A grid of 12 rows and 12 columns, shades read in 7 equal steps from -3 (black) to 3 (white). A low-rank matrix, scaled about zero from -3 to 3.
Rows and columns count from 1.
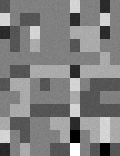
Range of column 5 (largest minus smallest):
2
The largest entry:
3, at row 12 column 8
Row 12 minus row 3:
0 1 1 -2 0 -1 -1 2 -1 -2 -1 -1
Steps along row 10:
down same up same up same down up same up down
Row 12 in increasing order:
-3 -2 -1 -1 -1 -1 0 0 0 0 1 3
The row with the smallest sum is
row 12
